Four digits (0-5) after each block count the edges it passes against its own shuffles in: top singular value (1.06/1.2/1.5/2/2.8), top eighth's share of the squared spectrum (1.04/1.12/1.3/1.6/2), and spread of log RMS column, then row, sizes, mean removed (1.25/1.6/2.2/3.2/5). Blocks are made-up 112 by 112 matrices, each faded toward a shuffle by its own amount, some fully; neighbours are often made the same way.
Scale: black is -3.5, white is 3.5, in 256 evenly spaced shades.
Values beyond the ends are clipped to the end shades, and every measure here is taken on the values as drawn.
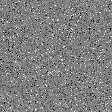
2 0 0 0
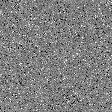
1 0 0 0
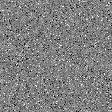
3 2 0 1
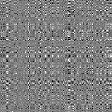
5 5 4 4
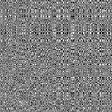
5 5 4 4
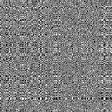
5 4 3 3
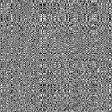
5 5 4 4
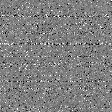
3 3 0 3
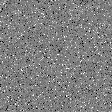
0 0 0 0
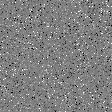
0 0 0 0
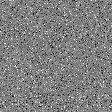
0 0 0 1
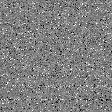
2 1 0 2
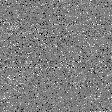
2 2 0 2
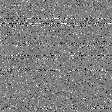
2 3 0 3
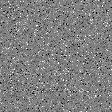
2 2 0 1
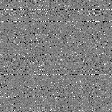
4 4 1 3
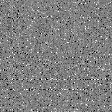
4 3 1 2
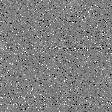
3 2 0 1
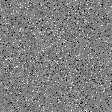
1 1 0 0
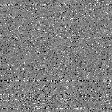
4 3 0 2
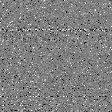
4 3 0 2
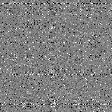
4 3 1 3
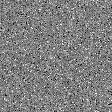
2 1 0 0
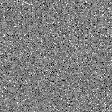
3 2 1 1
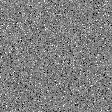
2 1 0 0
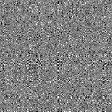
4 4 2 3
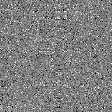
3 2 1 1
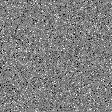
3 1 0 0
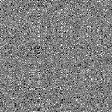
4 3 2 2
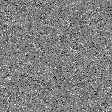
1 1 0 0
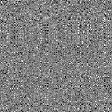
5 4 3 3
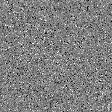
3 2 1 1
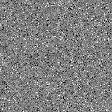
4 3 2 1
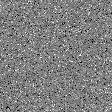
0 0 0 0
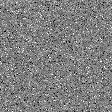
1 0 0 0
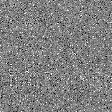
3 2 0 1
